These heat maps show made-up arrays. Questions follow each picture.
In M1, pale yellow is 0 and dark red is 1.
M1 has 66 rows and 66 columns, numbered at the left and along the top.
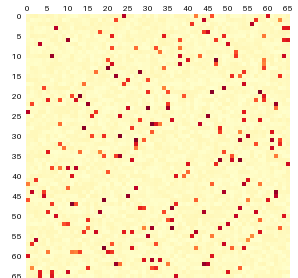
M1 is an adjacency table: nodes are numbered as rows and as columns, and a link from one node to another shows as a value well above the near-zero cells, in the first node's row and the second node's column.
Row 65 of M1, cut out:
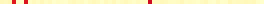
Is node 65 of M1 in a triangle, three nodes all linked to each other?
no
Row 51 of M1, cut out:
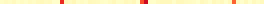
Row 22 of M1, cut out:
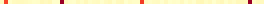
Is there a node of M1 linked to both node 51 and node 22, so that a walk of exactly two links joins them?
yes
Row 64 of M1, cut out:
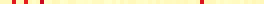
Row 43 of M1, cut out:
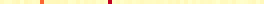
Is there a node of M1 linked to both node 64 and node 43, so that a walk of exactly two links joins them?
yes
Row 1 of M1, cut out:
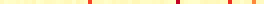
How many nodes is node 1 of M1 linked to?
4
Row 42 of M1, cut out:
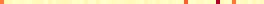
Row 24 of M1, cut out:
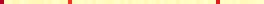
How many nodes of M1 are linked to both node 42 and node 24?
2
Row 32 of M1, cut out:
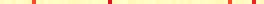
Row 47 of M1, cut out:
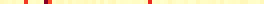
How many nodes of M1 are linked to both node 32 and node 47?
0
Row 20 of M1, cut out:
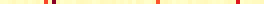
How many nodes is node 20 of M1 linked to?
4
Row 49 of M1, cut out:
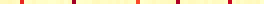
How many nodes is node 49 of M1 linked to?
5
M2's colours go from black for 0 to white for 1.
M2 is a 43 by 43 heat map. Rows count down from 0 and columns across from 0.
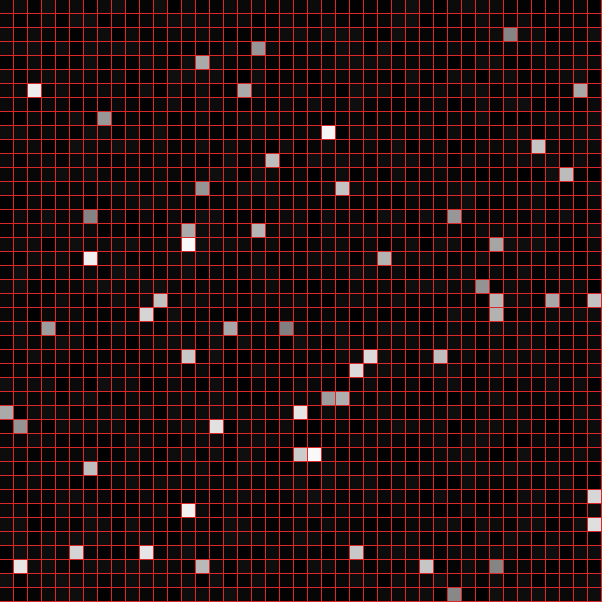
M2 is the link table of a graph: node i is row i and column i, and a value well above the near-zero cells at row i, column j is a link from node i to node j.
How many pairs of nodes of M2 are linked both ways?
1
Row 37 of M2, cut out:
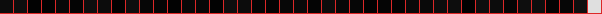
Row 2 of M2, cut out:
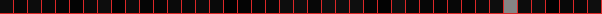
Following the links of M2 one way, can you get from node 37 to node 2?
no
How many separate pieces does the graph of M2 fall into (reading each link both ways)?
2
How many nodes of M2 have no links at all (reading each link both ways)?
0
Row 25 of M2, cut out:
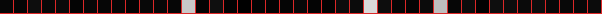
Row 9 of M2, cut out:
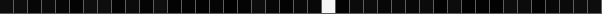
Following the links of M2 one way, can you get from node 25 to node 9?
no
